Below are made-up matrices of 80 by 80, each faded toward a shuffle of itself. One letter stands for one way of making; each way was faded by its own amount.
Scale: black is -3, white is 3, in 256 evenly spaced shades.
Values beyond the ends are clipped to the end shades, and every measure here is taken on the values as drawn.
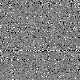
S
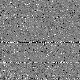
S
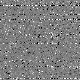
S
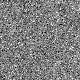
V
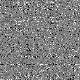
S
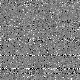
S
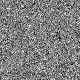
V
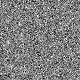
V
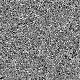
V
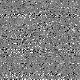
S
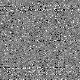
S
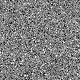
V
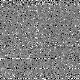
S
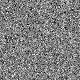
V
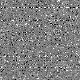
S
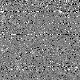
S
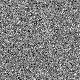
V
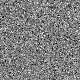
V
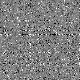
S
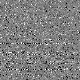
S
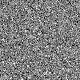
V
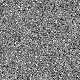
V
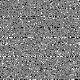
S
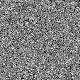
V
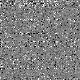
S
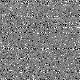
S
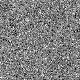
V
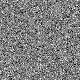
V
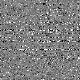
S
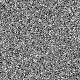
V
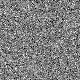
V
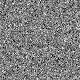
V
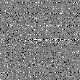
S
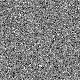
V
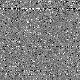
S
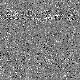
S
